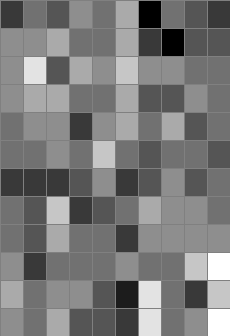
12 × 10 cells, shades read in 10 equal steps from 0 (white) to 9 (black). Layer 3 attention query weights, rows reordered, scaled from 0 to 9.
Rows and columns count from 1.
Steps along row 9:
up down up same up down same same same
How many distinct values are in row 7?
4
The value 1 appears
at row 3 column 2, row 11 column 7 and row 12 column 7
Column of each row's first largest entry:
7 8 3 7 4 7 1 4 6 2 6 6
